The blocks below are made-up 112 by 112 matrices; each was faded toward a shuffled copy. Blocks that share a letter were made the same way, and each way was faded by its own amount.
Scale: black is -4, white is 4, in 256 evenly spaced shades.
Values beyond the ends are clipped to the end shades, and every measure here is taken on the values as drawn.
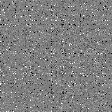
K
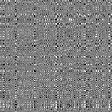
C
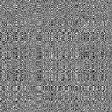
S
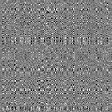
C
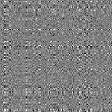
C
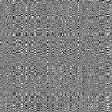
C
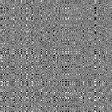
C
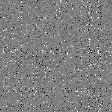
K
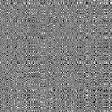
C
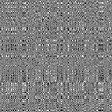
C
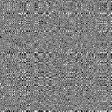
S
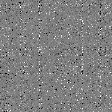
K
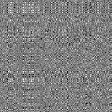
S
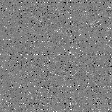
K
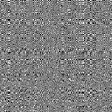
S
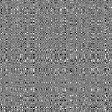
C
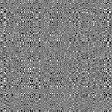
C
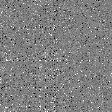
K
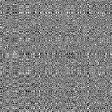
S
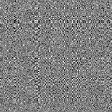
S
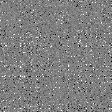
K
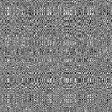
S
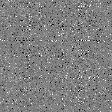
K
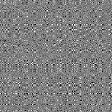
C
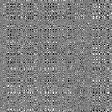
C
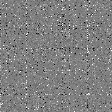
K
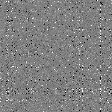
K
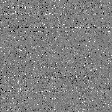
K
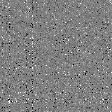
K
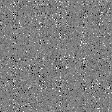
K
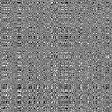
C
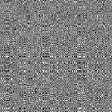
S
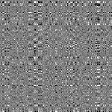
C
